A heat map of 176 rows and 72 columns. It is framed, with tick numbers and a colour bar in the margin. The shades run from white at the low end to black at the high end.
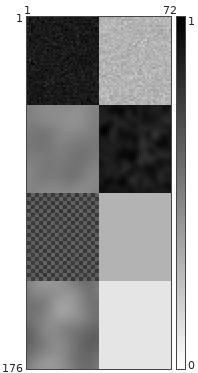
It is made of 4 by 2 panels. Panel 1,1: very high, fine-grained, faint in contrast. Panel 1,2: low, fine-grained, faint in contrast. Panel 2,1: middling, smooth, faint in contrast. Panel 2,2: very high, blotchy, faint in contrast. Panel 3,1: high, checkered. Panel 3,2: low, flat. Panel 4,1: middling, smooth. Panel 4,2: very low, flat.
